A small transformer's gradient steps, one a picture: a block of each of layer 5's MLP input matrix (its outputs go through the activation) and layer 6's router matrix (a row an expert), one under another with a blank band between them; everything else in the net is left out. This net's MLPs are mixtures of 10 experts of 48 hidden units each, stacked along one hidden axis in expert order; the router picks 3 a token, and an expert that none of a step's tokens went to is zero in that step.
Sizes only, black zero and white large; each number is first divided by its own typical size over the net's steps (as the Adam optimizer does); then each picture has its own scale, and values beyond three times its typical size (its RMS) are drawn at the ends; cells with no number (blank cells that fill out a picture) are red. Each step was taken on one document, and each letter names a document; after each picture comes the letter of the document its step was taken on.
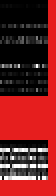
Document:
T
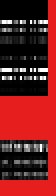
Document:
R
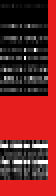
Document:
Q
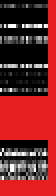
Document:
T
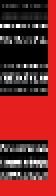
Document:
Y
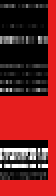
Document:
T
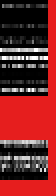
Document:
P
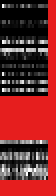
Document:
P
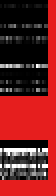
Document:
T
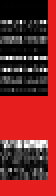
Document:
Q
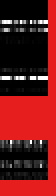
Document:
R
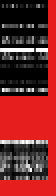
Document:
P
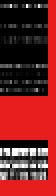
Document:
T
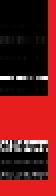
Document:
R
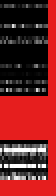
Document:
T
